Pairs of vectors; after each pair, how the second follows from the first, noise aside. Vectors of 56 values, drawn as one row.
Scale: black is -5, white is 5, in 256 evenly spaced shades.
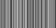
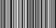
scaled up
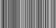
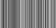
copied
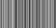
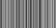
reversed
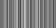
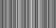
reversed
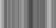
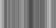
copied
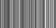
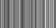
copied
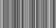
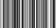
scaled up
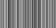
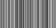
reversed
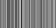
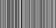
copied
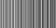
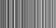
reversed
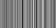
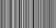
reversed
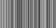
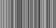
copied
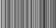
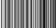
scaled up
